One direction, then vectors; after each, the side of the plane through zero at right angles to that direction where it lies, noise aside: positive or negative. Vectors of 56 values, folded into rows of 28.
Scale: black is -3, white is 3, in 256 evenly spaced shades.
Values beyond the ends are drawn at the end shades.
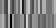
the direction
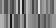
positive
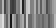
positive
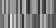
negative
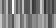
negative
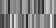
negative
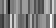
negative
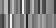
negative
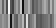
positive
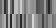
positive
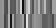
positive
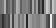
negative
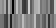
positive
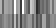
negative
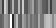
negative
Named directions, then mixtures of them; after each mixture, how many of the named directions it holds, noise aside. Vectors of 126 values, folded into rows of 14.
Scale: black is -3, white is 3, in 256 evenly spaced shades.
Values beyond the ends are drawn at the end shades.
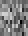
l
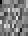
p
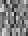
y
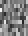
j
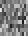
one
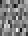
two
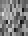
one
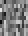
one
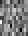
three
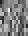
three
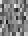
three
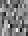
three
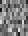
one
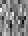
three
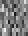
one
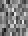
one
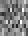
two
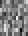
three
